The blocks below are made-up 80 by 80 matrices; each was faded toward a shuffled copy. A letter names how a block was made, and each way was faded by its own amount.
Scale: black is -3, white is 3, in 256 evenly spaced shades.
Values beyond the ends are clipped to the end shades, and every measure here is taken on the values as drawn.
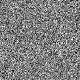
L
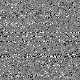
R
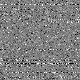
R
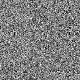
L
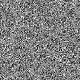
L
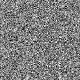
L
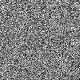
L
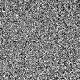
L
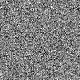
L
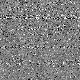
R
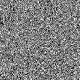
L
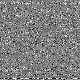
R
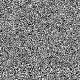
L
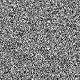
L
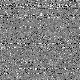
R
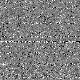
R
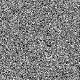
L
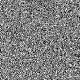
L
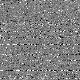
R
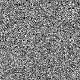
L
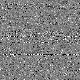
R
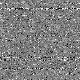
R
